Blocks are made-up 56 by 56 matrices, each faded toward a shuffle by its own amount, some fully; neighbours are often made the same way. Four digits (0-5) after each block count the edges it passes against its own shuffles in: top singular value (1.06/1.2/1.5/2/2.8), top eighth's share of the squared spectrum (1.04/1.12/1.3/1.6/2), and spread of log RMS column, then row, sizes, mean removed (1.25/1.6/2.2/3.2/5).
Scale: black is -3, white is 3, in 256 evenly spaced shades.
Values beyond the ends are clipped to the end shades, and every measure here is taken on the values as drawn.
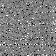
2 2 0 2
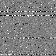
3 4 0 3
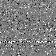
2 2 0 2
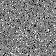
1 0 0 0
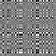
5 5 4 4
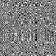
4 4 2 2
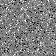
0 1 0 0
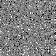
3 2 1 0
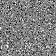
2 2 0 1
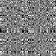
4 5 3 3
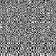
4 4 3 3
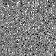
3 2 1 1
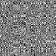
4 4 2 2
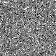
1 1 0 0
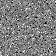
0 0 0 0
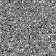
3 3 1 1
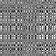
5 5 4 4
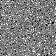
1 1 0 0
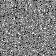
0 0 0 0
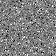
1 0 0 0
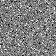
2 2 0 0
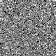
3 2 0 0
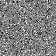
0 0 0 0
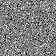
1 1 0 0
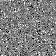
3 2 0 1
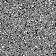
0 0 0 0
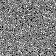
0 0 0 0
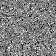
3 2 0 0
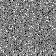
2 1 0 0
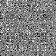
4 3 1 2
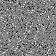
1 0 0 0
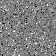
0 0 0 0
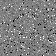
1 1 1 0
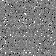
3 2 1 0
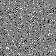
0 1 0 0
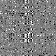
4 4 2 2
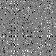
3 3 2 1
